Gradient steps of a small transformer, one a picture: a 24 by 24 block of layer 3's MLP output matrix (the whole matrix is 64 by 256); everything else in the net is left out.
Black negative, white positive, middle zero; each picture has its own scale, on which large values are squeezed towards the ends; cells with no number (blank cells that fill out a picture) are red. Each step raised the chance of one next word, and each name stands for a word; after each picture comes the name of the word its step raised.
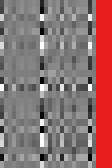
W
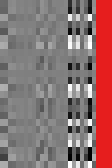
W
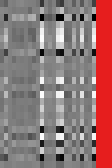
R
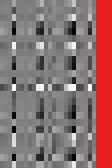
W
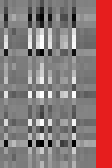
R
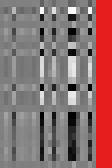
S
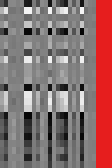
S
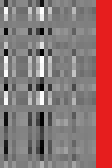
S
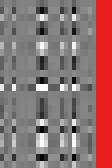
W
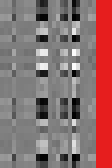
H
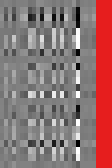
R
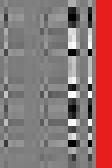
R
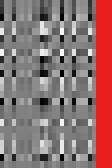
H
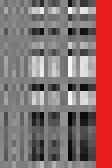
S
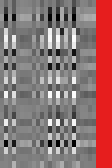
R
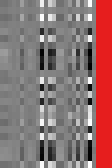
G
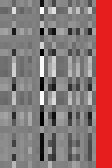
S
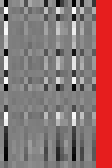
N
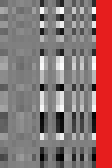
S
